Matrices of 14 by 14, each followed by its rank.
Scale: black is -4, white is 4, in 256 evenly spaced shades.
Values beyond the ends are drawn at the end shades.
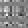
two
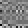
two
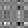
one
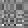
two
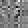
two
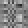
two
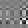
one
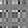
one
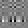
one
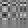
one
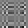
one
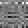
two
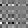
one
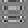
one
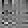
two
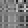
two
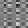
one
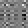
two
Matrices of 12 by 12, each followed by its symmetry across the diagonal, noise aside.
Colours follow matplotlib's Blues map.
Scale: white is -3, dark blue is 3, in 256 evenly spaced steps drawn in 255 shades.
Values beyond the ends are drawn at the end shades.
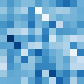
antisymmetric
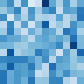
neither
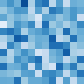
antisymmetric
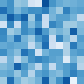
neither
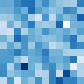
antisymmetric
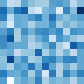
antisymmetric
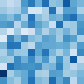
neither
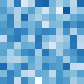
neither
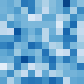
antisymmetric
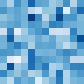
antisymmetric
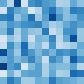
neither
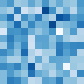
neither
